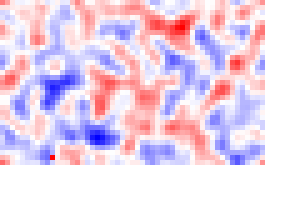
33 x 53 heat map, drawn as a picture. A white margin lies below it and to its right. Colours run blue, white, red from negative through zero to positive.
On average the colour sits 50% of the way up the scale. One lone cell stands out, far higher than its neighbours. The values follow a bell shape. The field is mottled with small blotches. Neither half mirrors the other.
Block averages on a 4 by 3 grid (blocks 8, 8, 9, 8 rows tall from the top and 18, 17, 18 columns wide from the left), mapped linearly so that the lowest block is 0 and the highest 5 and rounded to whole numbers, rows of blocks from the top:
344 / 122 / 052 / 112
